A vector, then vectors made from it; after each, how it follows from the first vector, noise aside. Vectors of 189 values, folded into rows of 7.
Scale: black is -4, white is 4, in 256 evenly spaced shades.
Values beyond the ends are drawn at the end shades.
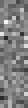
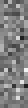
wrapped around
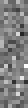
wrapped around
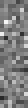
copied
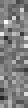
copied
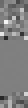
partly zeroed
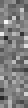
copied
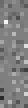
partly zeroed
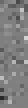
partly zeroed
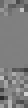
partly zeroed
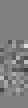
partly zeroed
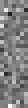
wrapped around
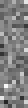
wrapped around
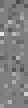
partly zeroed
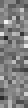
copied
